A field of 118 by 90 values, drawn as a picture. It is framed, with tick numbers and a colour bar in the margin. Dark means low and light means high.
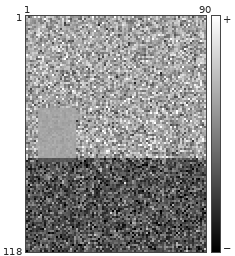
Seam: horizontal, 60% of the way down, the top part higher. Average level on the scale: 50%. Odd patch: calmer, in the middle left. Calmest part: middle left. Stripes: none.
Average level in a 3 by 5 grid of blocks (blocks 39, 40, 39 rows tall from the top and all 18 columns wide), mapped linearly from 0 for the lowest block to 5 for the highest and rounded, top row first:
5 5 5 5 5
4 4 4 4 4
0 0 0 0 0
